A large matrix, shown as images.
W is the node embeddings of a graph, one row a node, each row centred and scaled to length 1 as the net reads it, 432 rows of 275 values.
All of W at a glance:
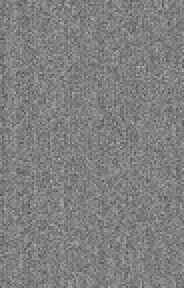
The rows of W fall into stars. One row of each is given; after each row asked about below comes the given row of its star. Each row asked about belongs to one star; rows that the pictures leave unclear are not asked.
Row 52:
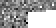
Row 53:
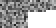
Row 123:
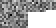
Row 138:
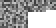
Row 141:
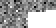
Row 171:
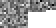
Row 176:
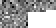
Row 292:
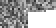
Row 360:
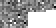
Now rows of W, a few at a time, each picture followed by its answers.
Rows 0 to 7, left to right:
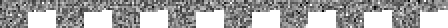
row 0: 292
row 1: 176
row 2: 292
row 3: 292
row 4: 123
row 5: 123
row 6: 292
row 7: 292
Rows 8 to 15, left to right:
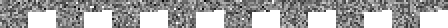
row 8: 292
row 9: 292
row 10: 138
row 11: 53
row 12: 176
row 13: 176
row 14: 53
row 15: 138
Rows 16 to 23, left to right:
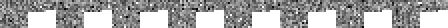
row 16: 171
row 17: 141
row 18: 52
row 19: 52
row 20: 123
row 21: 292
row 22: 176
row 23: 53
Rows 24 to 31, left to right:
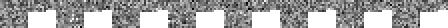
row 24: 176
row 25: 123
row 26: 141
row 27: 138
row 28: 138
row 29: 176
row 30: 176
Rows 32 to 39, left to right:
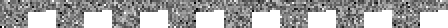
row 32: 171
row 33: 176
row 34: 52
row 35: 52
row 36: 176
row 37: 52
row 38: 292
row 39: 176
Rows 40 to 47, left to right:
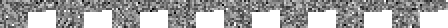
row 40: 171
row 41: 53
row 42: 52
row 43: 141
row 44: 360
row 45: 360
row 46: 138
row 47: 141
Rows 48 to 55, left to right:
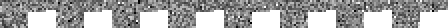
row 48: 292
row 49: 176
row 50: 292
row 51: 171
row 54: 141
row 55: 123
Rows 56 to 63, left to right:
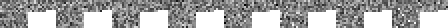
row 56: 53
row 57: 53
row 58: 171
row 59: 138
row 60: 171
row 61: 138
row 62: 141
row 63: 53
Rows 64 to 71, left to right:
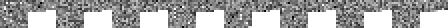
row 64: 292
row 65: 360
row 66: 292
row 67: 176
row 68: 123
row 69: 360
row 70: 141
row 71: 52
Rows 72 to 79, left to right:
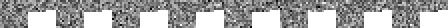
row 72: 141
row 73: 53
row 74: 138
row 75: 171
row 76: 360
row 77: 292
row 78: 176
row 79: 53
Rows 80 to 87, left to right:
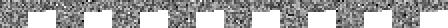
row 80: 123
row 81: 52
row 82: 138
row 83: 292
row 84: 123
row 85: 171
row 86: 171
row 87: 123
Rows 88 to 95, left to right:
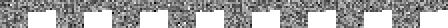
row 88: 138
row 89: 176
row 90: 360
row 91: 360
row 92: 138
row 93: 123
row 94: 171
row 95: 138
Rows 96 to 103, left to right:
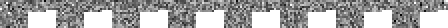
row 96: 292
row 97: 176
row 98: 176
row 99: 53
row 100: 53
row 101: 53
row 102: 53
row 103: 141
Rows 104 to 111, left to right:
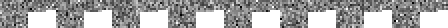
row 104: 138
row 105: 171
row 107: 292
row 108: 52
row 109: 138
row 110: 138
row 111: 141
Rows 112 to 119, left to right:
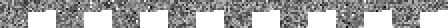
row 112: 176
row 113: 141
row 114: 292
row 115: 53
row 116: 292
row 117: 53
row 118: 123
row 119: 141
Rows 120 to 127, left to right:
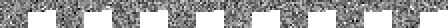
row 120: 52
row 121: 141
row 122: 292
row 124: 171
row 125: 292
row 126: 292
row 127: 360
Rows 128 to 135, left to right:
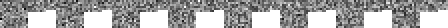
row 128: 138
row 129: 360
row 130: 138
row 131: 53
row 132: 138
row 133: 52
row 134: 171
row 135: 292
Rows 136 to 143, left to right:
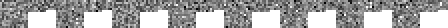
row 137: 123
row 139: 52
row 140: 138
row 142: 141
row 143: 176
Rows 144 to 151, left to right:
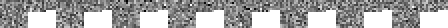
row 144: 53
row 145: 138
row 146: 141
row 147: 171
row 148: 360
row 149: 171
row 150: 141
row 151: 360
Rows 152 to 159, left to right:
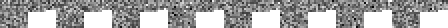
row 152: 171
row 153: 138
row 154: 360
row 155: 141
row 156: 292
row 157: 360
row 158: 141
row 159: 292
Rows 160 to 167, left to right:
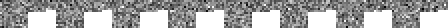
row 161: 52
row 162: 123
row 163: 52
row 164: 138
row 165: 138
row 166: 123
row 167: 52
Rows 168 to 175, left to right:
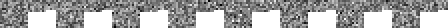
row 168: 141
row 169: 123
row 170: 138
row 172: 123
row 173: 176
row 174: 138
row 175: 52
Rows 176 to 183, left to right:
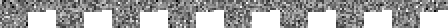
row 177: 292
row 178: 292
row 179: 138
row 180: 53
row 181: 52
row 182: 138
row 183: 53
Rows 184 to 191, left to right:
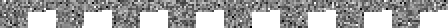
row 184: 53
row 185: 123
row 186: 52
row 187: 360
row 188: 53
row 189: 141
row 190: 138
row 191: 360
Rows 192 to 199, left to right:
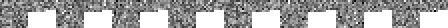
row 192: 360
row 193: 176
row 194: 176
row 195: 176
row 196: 292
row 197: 171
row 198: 176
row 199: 52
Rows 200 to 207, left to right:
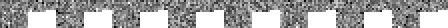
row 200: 53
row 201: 176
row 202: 138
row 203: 360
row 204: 53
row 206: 176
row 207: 52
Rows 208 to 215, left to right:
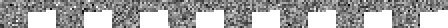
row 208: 138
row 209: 52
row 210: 176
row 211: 292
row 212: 360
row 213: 138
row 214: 138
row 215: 138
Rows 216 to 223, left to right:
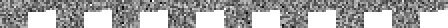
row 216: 171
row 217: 52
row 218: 53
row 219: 53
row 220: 292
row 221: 138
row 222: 138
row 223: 53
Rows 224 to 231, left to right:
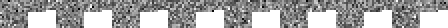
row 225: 141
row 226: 123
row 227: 176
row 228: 292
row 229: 53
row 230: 171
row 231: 53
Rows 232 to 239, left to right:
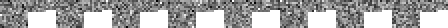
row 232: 138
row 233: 360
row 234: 176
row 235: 123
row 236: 171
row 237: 292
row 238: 292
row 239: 141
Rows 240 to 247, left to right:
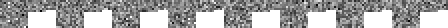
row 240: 123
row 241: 176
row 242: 360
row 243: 123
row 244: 53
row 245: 53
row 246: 141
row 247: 171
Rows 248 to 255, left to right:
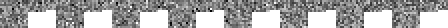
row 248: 292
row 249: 360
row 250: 141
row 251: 52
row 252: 171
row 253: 123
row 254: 138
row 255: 52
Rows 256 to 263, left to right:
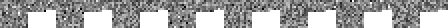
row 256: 176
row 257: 138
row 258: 176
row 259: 52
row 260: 138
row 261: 171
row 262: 141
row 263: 138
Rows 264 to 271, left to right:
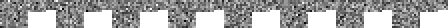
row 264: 171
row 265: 292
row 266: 53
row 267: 171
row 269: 360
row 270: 53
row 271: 138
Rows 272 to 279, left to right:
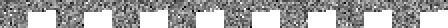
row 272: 53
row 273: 176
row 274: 292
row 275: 52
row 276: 360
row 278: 360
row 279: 138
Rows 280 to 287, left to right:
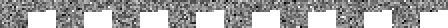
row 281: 141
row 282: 141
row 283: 292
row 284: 171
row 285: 141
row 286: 176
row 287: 52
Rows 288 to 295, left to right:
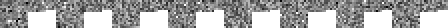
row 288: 292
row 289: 138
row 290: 171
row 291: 176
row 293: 138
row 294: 123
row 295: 360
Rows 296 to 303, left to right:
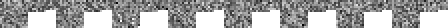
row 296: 123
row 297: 171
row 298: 123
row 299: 141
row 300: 52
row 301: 171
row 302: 138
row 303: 360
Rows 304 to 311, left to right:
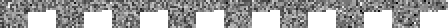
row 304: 52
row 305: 292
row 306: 52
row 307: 360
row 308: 176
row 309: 176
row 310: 52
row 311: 123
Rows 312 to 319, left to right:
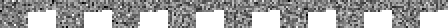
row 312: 360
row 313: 123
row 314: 123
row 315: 52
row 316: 123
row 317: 138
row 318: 52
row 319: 360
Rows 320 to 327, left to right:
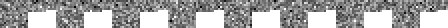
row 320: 52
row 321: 292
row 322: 138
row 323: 171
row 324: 138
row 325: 292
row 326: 141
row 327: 123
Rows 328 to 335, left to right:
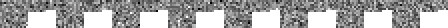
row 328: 123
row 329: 138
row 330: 176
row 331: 360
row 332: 360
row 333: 52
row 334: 123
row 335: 292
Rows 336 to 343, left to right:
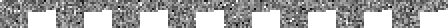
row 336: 292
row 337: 176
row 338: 53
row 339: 53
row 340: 52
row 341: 360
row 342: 360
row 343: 53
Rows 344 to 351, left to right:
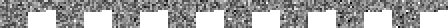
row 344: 141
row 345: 141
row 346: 171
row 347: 141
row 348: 292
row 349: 138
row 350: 176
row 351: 53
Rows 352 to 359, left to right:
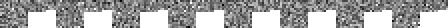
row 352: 171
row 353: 53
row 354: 138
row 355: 141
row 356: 138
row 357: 176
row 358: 138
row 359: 123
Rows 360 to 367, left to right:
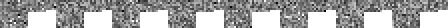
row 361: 138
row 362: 292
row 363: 360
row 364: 53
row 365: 176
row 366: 52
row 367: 52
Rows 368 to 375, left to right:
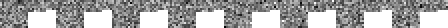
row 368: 176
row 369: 176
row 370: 360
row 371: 360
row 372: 171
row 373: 141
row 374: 292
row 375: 53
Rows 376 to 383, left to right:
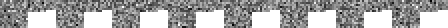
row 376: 53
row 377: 52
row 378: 138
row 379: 360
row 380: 52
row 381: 123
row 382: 141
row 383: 53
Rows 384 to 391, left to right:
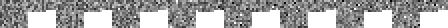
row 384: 53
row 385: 52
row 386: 53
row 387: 171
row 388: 360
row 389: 141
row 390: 171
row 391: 176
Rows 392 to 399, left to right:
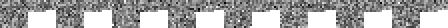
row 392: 123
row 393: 141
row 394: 52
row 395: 360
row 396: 123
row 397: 123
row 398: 141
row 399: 360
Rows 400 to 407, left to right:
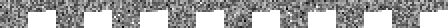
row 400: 171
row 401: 141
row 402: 123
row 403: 123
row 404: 52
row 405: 292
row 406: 123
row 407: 141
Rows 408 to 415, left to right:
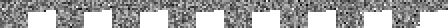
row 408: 176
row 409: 360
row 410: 52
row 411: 138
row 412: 292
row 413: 171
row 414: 53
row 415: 123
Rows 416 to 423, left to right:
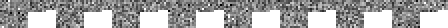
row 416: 171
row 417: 138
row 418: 52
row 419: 171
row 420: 138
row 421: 52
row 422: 53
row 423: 360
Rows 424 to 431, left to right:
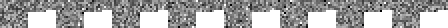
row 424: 176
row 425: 52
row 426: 176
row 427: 123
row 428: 138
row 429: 176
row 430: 176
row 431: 176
